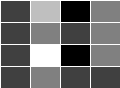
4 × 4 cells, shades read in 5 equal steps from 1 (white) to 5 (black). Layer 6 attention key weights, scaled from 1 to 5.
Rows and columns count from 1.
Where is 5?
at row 1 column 3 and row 3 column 3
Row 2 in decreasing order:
4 4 3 3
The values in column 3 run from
4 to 5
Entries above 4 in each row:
1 0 1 0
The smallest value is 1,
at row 3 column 2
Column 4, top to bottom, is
3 3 3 4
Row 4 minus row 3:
0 2 -1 1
